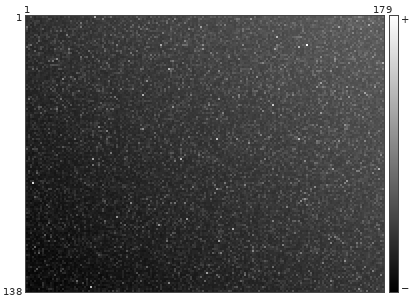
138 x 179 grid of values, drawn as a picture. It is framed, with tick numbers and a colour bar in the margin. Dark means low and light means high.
Ninth with the highest average: top right. Odd rows or columns: none. Ninth with the lowest average: bottom left. Average level on the scale: 20%. Slope: up to the top right. Mirror symmetry: none.
